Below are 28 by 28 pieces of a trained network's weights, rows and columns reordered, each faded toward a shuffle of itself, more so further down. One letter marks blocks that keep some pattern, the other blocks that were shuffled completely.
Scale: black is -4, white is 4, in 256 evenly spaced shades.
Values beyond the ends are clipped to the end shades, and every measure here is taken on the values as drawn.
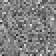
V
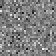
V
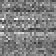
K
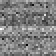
K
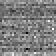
K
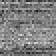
K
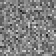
V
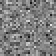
K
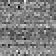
K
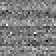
K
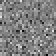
K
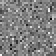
V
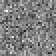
V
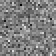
V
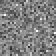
V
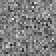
V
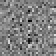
K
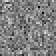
V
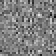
K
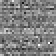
K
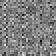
K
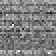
K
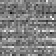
K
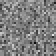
V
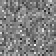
V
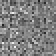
K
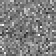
V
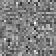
K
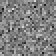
V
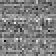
K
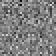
K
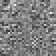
K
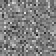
K
